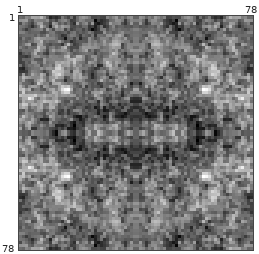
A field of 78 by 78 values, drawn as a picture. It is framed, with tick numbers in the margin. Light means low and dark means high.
Histogram: bell-shaped. Mirror symmetry: left to right and top to bottom. Seam: none. Grain: blotchy. Slope: none. Odd rows or columns: none.
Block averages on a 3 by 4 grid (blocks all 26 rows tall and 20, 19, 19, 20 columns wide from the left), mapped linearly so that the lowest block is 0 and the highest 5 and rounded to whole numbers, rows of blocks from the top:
0110 | 1551 | 0110
